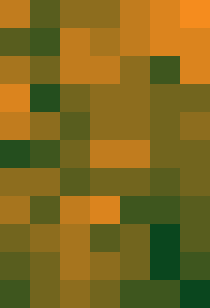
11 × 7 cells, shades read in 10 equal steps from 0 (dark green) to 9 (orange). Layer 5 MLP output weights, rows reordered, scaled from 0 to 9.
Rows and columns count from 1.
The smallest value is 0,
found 3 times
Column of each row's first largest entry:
7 6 7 1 1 4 1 4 3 3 3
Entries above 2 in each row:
7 6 6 6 7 5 7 5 6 5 3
